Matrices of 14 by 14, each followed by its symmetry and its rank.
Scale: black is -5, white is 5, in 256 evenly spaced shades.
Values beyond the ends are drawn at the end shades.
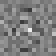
neither, rank three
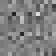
neither, rank three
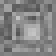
symmetric, rank two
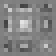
symmetric, rank two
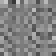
neither, rank three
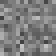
neither, rank three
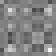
symmetric, rank two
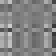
neither, rank one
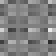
neither, rank one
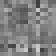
neither, rank three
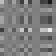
neither, rank one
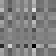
neither, rank one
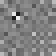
symmetric, rank three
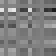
neither, rank one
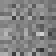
neither, rank three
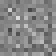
symmetric, rank three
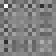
symmetric, rank two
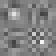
symmetric, rank two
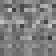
neither, rank three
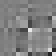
symmetric, rank two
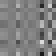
neither, rank one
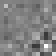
symmetric, rank three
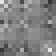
symmetric, rank three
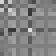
symmetric, rank two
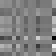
neither, rank one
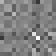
symmetric, rank three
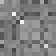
symmetric, rank three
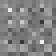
symmetric, rank three
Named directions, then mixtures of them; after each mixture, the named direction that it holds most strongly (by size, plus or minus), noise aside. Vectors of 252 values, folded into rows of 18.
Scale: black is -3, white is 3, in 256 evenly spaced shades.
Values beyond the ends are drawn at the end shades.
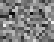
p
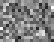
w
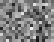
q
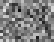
w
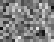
w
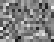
w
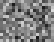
q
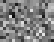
p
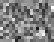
w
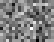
q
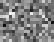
p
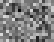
q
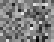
q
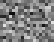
p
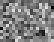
w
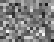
w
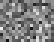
q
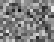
w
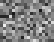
p
